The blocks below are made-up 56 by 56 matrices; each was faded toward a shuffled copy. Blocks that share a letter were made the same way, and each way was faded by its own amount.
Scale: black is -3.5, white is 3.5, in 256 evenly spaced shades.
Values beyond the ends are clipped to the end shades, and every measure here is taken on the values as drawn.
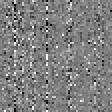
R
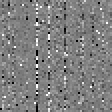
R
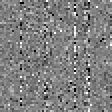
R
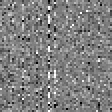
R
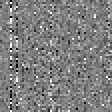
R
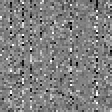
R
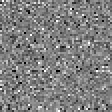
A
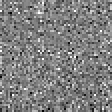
A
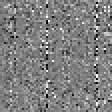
R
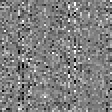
R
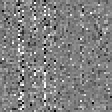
R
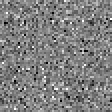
A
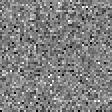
A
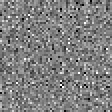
A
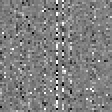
R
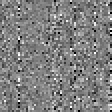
R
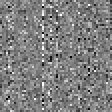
R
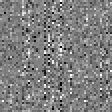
R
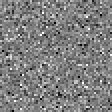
A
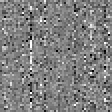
R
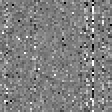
R
